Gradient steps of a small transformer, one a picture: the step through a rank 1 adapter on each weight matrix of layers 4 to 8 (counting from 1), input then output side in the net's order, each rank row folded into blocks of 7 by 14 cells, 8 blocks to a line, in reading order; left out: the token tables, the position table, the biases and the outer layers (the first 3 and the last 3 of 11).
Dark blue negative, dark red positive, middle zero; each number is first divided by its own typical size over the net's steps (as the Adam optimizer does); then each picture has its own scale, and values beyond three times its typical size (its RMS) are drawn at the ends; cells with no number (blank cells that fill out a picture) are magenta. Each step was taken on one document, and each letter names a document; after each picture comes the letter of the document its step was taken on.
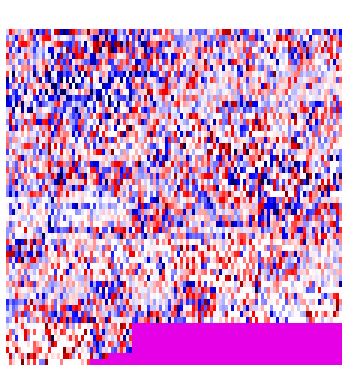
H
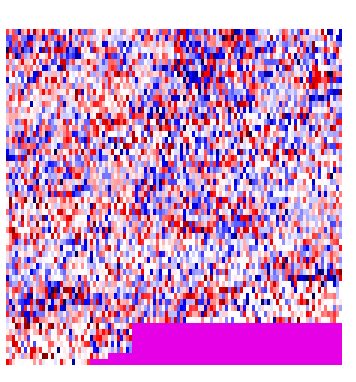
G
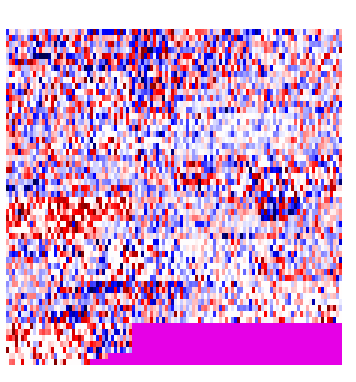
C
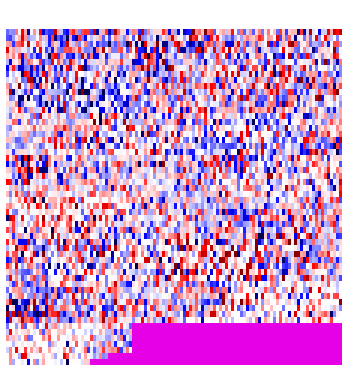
G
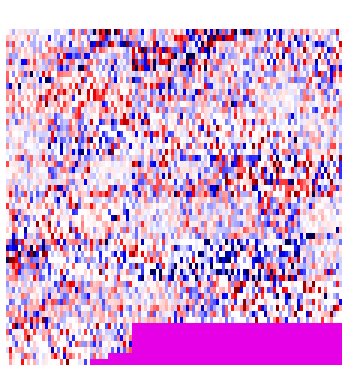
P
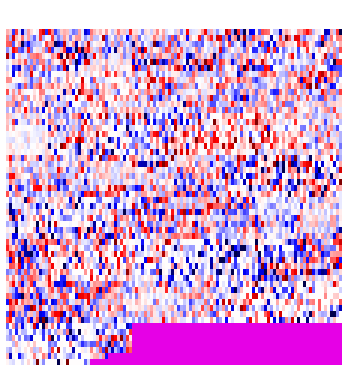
P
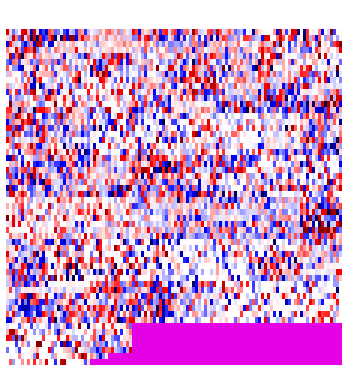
C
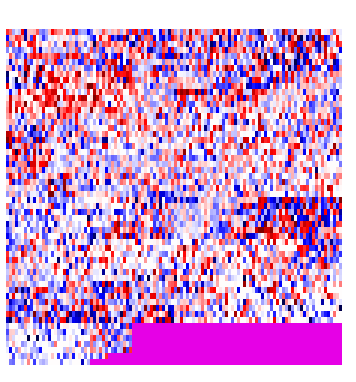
H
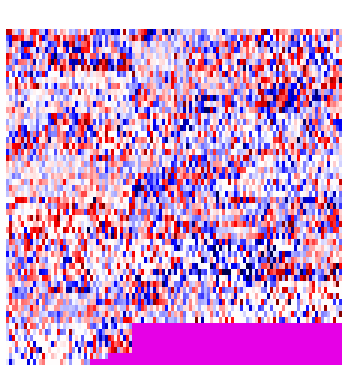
G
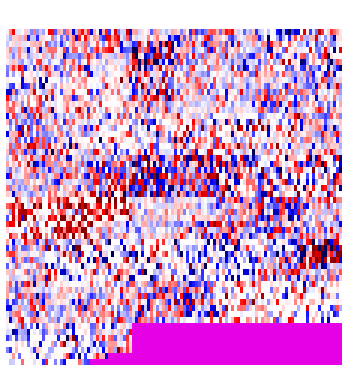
C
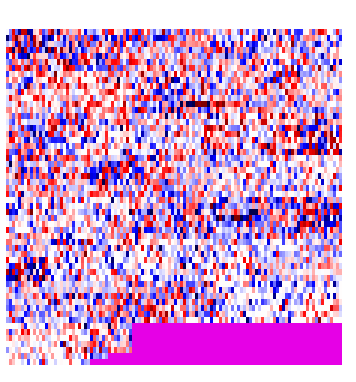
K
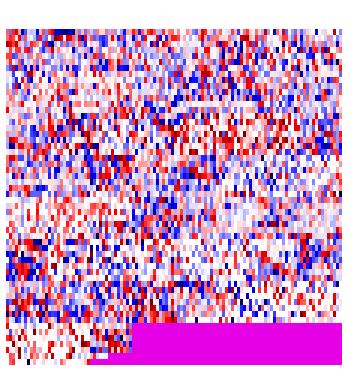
G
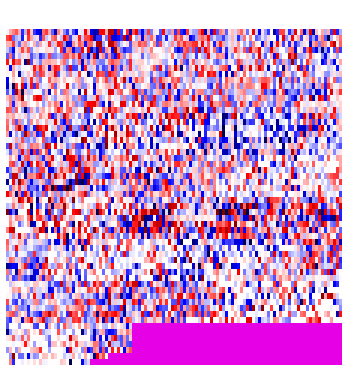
K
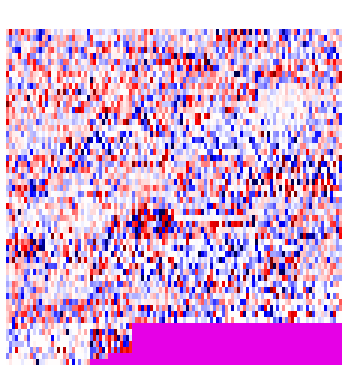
P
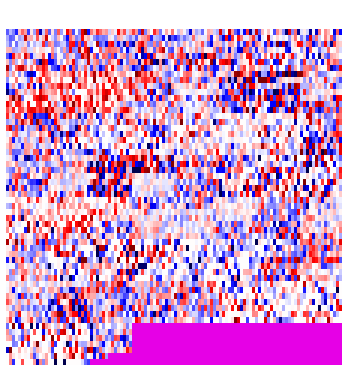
C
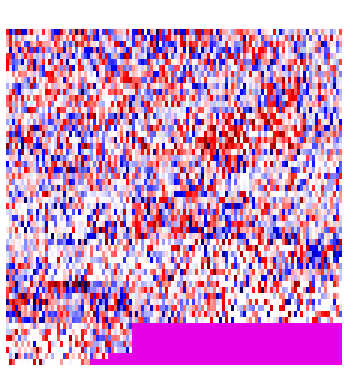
K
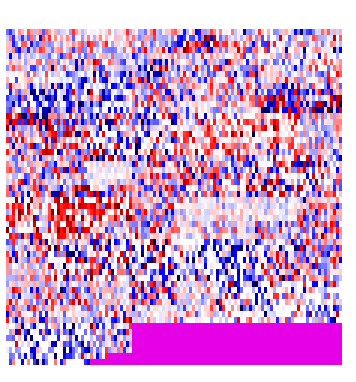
C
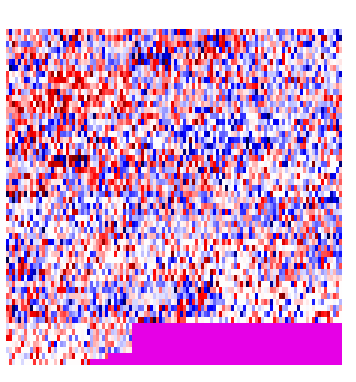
K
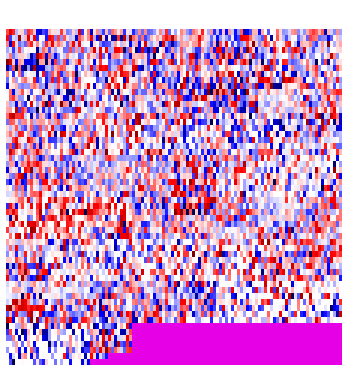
K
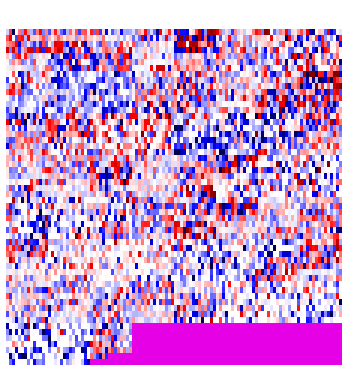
H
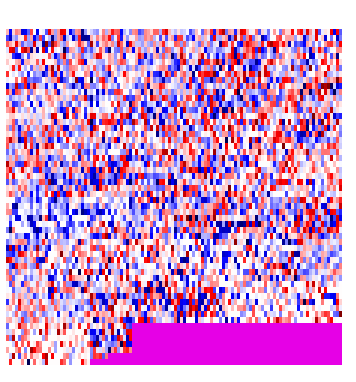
G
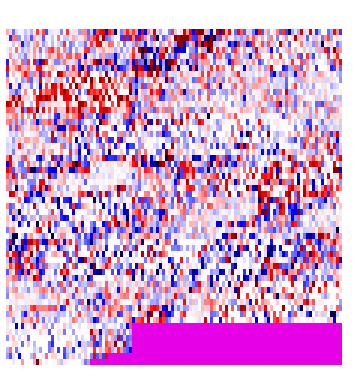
P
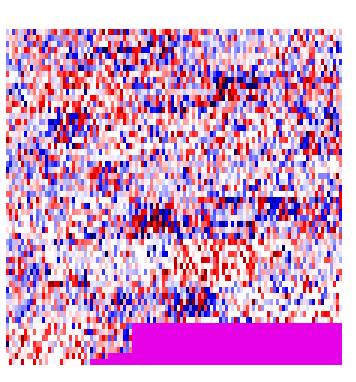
K
